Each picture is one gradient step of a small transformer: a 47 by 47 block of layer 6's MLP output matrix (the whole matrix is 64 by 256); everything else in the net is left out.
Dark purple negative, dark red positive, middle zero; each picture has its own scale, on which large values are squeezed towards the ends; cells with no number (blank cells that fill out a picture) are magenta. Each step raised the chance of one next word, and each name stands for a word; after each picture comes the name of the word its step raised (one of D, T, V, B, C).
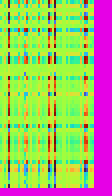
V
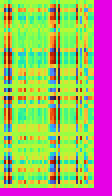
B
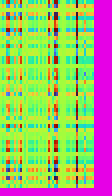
V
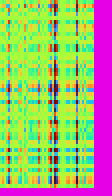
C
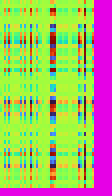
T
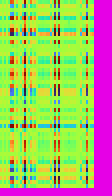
V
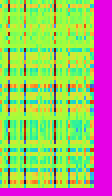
C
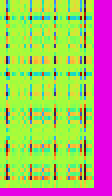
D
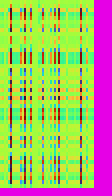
B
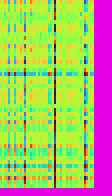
D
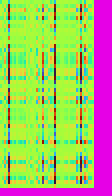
B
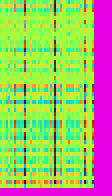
C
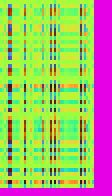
C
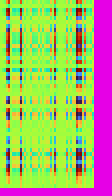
T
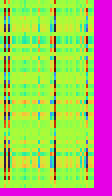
T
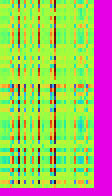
C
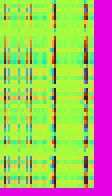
B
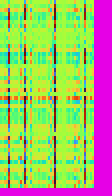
B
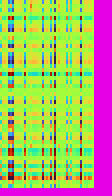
D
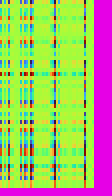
D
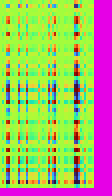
C
